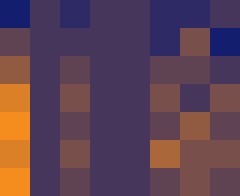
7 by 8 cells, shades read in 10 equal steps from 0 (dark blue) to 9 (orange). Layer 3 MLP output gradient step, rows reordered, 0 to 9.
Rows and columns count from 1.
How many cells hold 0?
2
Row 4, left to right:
8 2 4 2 2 4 2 4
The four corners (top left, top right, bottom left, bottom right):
0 2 9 3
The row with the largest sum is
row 6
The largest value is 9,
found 2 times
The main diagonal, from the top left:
0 2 3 2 2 6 4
